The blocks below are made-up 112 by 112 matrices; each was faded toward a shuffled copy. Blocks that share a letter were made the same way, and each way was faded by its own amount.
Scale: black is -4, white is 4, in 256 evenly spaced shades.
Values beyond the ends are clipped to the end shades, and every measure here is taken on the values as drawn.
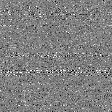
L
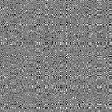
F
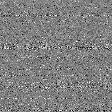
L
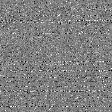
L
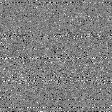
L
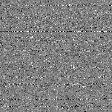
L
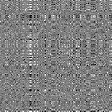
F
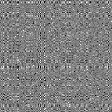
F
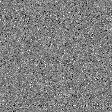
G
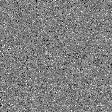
G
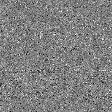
G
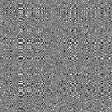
F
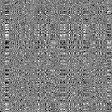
F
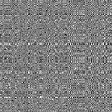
F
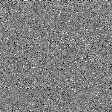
G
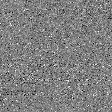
G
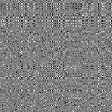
F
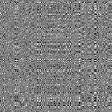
F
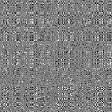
F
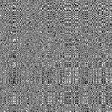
F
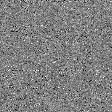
G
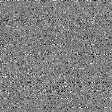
L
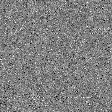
G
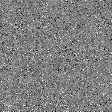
G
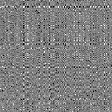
F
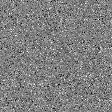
G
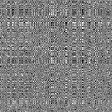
F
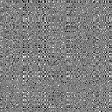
F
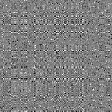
F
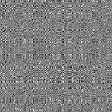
F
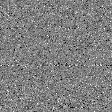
G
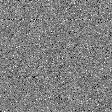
G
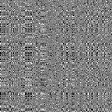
F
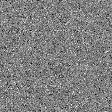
G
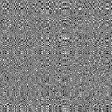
F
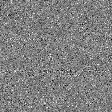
G
